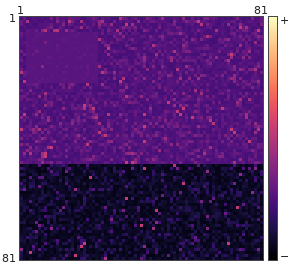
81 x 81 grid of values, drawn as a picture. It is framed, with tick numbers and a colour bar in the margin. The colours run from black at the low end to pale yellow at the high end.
Average level on the scale: 20%. Seam: horizontal, 60% of the way down, the top part higher. Calmest part: top left. Odd patch: calmer, in the top left.
